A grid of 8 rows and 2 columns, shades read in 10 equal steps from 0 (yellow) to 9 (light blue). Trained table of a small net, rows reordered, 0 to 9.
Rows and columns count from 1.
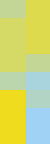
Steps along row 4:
up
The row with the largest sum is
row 5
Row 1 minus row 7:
5 -7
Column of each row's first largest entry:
1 1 1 2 2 2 2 2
